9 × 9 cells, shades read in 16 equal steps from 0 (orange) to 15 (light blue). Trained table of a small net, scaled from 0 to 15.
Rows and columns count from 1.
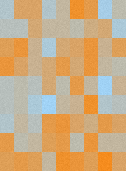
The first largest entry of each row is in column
8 9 4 9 8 4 1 2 4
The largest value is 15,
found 2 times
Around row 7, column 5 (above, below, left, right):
9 3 3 5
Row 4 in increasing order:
2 2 3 5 6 6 8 9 10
